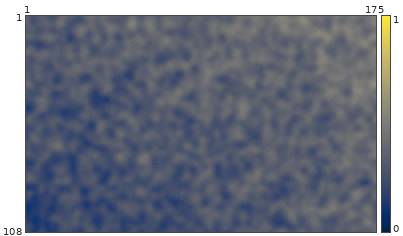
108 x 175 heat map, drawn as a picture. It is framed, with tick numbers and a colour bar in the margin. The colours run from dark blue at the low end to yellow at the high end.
The texture is blotchy. No row or column stands out. On average the colour sits 30% of the way up the scale. The histogram is bell-shaped. There is an overall slope up to the top right.
